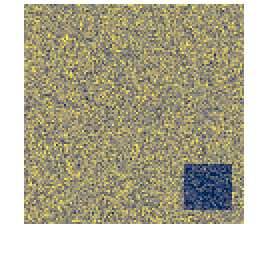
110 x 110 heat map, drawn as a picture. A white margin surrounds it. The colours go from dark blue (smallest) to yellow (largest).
An odd patch, lower than its surroundings, sits in the bottom right. There are no regular stripes. Overall the values sit about 60% of the way up the scale. The ninth with the lowest average is the bottom right.
